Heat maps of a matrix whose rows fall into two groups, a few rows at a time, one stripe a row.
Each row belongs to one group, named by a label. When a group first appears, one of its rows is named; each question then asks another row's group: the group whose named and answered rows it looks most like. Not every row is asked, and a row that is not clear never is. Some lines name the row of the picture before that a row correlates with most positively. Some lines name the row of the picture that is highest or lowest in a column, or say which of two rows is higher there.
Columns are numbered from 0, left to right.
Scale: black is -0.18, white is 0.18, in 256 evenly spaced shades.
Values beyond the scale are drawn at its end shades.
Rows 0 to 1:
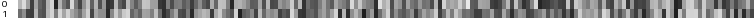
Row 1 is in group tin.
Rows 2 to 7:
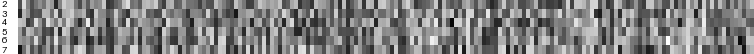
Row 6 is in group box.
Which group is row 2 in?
tin
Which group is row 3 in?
box
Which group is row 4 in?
tin
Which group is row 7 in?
box
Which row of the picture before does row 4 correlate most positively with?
0
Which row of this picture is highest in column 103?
6
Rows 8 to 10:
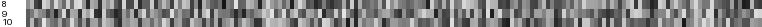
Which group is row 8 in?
tin
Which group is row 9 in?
box
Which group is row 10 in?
tin
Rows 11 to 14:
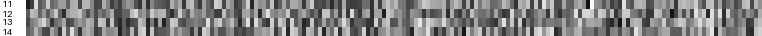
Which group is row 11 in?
box
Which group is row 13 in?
box
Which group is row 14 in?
box
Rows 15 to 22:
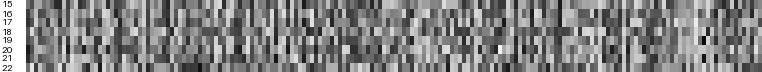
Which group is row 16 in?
box
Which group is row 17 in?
box
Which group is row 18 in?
tin
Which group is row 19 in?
box
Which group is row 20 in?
box
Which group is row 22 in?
tin
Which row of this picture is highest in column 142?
20
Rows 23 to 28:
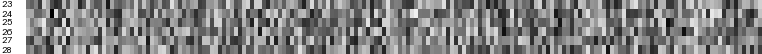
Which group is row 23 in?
box
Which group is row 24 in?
tin
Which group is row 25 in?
box
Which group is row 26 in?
tin
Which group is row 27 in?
box
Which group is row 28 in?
tin
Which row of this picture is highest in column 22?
27
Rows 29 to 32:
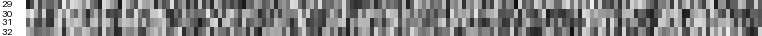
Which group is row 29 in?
box
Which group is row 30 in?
tin
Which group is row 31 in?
tin
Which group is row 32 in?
tin
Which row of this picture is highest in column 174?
31
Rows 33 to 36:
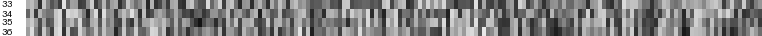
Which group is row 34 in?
tin
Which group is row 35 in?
tin
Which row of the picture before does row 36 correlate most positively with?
30
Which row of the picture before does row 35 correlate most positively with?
30
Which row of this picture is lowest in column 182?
34
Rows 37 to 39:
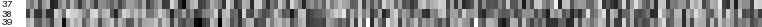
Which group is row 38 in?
tin
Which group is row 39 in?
tin
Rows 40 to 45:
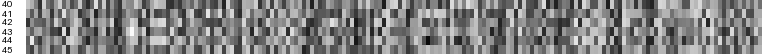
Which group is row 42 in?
tin
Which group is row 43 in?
box
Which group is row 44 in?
tin
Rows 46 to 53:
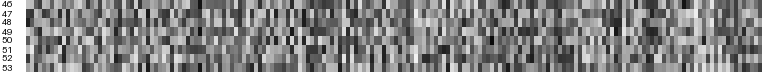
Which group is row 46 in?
tin
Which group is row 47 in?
box
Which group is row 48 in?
box
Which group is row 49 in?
tin
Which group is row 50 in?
box
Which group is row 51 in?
tin
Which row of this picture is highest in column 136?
50
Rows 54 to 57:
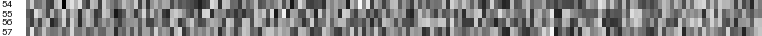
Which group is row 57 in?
tin
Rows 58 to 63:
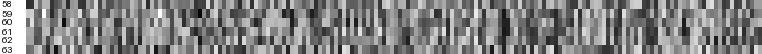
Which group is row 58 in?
box
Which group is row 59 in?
tin
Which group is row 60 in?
tin
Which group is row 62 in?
tin
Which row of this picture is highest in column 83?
61
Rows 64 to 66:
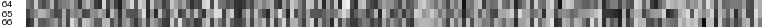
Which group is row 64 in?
box
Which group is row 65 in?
box
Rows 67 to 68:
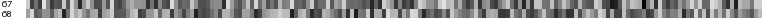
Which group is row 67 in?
box
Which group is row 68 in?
tin
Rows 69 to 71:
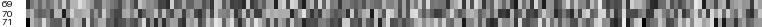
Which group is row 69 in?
box
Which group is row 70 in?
tin
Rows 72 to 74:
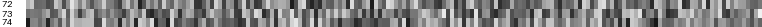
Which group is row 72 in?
tin
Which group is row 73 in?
box
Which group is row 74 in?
box
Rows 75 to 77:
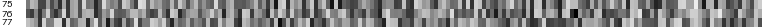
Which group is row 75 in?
box
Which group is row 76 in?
box
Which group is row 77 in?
tin
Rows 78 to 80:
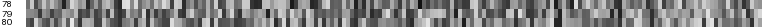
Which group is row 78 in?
tin
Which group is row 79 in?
box
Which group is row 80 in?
box
